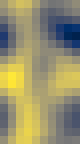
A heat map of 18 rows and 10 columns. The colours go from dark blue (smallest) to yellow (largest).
There are no lone odd cells. On average the colour sits 60% of the way up the scale. The field is mottled with small blotches. The middle left is the ninth with the highest average. The top right is the ninth with the lowest average.
